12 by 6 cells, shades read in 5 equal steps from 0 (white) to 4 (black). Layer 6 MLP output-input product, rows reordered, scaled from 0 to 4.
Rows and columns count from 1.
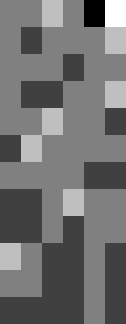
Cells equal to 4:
1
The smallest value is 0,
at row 1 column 6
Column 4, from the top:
2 2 3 2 2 2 2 1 3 3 3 3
